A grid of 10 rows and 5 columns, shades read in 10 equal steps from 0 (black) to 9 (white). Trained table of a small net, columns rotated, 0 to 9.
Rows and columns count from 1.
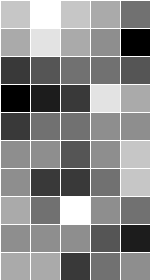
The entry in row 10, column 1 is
6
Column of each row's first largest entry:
2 2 3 4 4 5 5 3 1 1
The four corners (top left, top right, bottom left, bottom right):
7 4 6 5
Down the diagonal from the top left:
7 8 4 8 5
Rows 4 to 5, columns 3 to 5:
2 8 6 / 4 5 5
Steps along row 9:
same same down down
